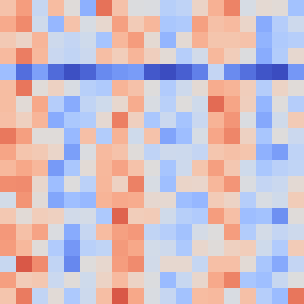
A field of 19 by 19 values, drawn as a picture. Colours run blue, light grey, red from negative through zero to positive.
Upright stripes repeat 3 times across the table. Row 5 differs from the rows beside it. Overall the values sit about 50% of the way up the scale.
